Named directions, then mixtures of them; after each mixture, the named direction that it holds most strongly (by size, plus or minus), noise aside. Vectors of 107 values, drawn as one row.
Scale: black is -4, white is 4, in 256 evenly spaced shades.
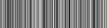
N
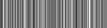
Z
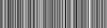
Z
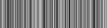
N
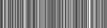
Z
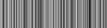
Z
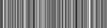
Z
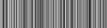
Z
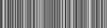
Z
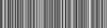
Z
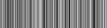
N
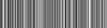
Z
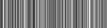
Z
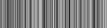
N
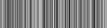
N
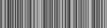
N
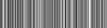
Z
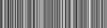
Z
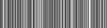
Z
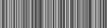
N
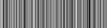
Z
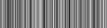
N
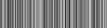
N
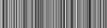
Z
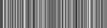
Z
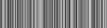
N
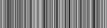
N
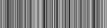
N
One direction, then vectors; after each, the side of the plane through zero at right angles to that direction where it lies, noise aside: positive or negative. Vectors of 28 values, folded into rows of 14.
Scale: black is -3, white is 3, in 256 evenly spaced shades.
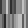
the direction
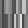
positive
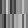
positive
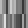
negative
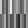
negative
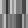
negative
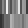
positive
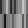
positive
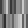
positive
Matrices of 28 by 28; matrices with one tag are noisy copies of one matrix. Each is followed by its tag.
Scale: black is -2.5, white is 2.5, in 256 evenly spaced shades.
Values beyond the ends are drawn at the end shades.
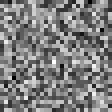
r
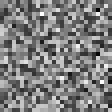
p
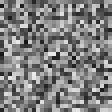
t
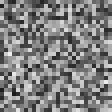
t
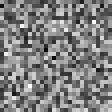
t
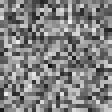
t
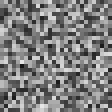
p
